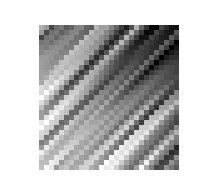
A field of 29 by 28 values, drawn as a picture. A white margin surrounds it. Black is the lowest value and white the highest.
The top right is the ninth with the lowest average. Streaks slant up to the right. Neither half mirrors the other. The field climbs toward the bottom left. No row or column stands out.
